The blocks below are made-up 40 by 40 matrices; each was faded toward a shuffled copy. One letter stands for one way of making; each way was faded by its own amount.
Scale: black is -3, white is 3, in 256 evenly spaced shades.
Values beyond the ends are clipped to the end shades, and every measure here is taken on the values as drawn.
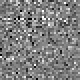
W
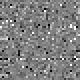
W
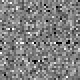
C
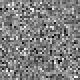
C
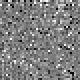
W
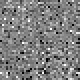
W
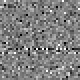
C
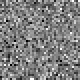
C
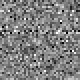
C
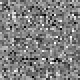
C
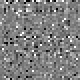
W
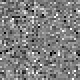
W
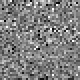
C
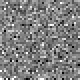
C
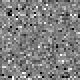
W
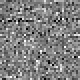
C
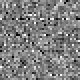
C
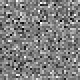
W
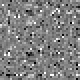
W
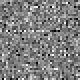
C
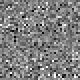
C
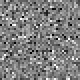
C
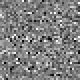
C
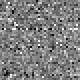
C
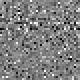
W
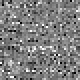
W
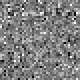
W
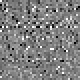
W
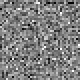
C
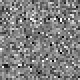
C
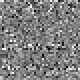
C
